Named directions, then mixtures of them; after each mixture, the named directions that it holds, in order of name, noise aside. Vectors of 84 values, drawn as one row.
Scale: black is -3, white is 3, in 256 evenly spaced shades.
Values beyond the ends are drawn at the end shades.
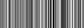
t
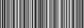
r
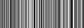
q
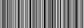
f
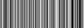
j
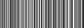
q, t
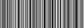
f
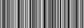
f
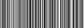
f, q, r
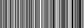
j, t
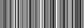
f, j, t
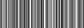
f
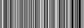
j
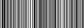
f, q, r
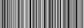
f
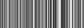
r, t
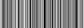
f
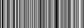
j, r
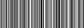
f, q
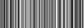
f, j, q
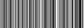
f, j, t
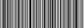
f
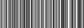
f, j, t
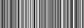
f, q
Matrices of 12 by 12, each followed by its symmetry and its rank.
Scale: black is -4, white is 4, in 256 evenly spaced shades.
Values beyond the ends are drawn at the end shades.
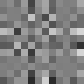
antisymmetric, rank two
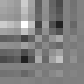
symmetric, rank one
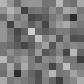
symmetric, full rank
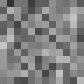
neither, full rank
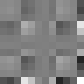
symmetric, rank one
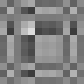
symmetric, rank one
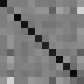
symmetric, full rank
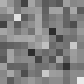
symmetric, full rank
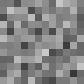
neither, full rank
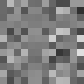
neither, rank two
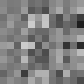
neither, rank two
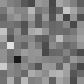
neither, full rank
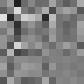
antisymmetric, rank two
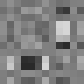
antisymmetric, rank two
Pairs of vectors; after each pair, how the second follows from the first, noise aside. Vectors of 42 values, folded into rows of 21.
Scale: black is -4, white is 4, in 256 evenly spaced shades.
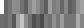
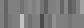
partly zeroed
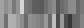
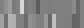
partly zeroed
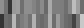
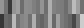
copied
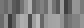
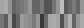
wrapped around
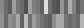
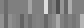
partly zeroed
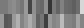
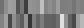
wrapped around
